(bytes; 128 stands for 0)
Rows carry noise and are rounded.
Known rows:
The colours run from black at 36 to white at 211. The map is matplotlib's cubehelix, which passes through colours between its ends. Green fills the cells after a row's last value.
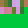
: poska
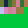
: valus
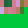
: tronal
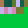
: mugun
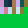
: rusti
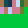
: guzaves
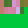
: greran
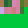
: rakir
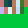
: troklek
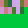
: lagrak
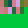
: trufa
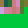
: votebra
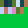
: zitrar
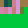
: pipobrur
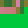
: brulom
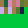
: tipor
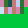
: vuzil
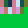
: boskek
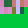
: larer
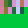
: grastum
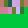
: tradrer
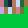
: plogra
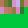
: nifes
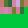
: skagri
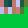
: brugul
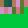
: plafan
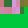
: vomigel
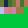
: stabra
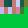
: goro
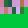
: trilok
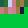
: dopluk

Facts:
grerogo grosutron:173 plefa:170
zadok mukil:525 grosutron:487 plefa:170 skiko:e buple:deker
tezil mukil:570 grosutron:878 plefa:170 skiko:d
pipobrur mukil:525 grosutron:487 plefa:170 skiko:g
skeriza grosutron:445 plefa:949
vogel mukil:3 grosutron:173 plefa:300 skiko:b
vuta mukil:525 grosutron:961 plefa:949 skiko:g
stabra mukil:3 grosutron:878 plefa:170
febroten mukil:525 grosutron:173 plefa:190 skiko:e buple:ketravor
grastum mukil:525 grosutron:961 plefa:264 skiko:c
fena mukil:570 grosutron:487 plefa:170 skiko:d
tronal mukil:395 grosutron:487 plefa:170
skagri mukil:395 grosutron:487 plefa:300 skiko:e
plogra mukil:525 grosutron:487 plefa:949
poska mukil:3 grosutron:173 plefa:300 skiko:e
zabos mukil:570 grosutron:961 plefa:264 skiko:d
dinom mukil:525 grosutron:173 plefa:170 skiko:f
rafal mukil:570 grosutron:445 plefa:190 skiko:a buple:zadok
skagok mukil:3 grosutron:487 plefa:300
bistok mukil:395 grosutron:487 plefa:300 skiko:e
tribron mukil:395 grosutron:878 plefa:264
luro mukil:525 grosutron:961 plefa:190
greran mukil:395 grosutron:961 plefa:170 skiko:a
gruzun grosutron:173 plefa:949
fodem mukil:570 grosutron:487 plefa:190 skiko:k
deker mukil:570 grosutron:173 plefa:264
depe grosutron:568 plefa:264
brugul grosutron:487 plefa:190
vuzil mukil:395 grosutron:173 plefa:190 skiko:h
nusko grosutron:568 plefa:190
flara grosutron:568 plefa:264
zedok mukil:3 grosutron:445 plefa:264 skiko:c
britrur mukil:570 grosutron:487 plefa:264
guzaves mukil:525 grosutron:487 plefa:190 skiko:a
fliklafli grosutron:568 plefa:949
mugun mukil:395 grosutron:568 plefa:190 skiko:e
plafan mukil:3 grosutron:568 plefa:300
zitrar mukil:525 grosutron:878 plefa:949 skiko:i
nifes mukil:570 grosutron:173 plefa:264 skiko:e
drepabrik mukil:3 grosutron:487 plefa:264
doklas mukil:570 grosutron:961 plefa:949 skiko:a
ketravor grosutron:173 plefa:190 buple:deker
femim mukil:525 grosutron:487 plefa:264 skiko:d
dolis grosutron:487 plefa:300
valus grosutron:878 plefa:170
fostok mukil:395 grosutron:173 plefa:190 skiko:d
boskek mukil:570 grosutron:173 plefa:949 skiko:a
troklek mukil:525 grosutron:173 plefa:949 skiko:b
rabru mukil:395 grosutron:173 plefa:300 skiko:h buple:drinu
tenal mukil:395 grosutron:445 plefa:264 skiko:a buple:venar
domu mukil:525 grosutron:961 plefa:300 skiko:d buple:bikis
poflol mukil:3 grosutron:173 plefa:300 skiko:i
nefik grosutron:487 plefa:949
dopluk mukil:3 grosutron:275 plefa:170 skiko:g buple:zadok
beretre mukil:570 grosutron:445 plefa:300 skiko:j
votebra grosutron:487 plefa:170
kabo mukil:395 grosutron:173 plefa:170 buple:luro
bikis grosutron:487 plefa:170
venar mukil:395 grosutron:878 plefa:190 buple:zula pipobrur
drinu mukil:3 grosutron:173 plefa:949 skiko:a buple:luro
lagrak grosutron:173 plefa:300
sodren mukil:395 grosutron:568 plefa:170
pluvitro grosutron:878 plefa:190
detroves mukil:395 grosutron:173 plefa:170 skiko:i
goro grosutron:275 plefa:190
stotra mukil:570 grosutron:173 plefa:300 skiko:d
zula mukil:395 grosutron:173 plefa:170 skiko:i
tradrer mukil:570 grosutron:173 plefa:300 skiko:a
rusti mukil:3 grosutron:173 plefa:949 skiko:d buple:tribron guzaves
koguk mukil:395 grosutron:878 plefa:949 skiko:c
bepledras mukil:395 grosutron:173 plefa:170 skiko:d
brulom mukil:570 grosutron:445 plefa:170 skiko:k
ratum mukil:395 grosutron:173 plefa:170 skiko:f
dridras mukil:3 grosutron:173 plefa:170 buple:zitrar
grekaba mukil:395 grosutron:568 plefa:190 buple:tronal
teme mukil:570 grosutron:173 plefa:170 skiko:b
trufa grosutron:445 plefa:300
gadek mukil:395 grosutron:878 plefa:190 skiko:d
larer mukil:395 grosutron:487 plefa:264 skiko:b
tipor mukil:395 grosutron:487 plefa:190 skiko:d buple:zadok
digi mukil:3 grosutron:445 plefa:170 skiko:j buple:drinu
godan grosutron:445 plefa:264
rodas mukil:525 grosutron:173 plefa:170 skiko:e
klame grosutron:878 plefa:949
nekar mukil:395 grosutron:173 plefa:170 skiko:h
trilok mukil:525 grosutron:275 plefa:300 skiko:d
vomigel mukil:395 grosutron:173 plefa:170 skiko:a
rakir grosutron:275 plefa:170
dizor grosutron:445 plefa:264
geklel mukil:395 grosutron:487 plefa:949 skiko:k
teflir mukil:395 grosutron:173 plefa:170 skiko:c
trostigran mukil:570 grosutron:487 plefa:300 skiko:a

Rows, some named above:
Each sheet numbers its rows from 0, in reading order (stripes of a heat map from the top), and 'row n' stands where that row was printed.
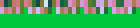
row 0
fena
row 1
geklel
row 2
dinom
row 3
zabos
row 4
teflir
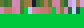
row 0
rodas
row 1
tezil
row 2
grastum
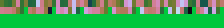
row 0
brulom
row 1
dopluk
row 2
larer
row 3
sodren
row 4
nifes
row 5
nekar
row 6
ketravor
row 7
beretre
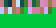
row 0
nefik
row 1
bepledras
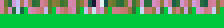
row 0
grastum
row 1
dridras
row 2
rodas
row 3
drinu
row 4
brulom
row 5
ratum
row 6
dinom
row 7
kabo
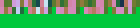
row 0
zabos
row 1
doklas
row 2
detroves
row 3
rodas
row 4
tenal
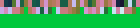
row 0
grekaba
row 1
beretre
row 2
tribron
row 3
teme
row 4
koguk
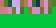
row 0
tradrer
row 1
tenal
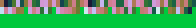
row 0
pluvitro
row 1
stotra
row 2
sodren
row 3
gadek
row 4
femim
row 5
domu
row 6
rafal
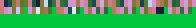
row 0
digi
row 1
skeriza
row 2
domu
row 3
zedok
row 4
trostigran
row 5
zadok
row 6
femim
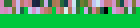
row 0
larer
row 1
venar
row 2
vuta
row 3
deker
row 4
rabru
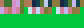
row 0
zula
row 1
klame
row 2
pluvitro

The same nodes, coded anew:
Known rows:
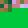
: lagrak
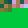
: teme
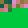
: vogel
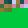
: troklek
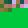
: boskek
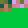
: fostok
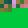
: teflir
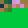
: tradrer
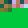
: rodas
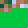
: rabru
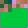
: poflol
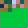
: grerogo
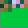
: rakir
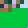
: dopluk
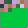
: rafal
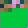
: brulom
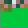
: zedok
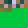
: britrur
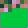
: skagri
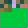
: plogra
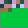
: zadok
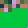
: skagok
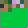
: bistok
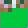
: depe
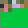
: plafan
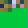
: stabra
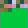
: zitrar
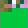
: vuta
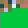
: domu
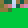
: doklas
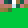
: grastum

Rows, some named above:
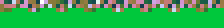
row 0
nifes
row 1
luro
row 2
tezil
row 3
tribron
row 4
tipor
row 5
rafal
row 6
tipor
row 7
koguk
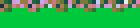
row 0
tradrer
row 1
rafal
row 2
pipobrur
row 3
zitrar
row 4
tribron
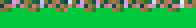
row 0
brulom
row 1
koguk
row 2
rusti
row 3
pipobrur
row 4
pipobrur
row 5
greran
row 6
fliklafli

